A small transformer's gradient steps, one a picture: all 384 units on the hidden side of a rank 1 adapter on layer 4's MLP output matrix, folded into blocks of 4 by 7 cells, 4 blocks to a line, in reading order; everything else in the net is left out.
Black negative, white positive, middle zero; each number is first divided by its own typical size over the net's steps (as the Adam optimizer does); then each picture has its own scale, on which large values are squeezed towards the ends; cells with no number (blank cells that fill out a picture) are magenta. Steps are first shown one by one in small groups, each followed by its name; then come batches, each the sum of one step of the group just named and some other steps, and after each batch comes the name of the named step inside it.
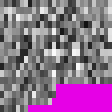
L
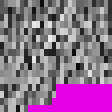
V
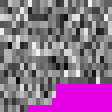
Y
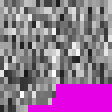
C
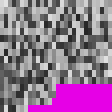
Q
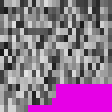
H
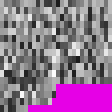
C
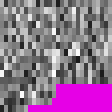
C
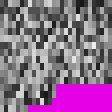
Y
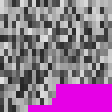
Q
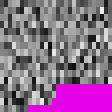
L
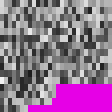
Q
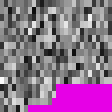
V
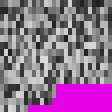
H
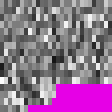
H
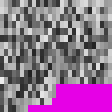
Q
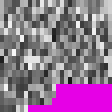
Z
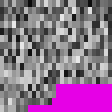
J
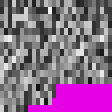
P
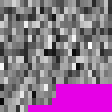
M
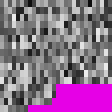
J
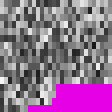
M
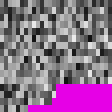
M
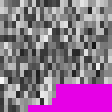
M
